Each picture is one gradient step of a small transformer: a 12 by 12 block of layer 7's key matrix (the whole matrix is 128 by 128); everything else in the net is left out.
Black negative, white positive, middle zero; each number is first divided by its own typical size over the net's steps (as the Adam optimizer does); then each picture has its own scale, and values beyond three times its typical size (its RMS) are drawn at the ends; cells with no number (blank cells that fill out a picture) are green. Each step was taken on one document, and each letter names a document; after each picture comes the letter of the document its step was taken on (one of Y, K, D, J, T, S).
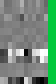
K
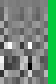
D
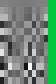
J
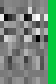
D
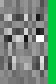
D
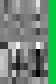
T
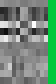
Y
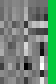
J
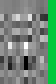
D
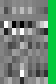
Y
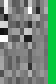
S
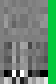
Y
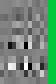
D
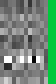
K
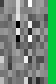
S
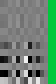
Y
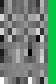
K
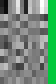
T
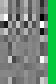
J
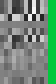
K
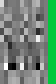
S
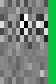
S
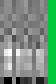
K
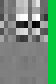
J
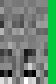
Y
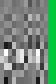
K
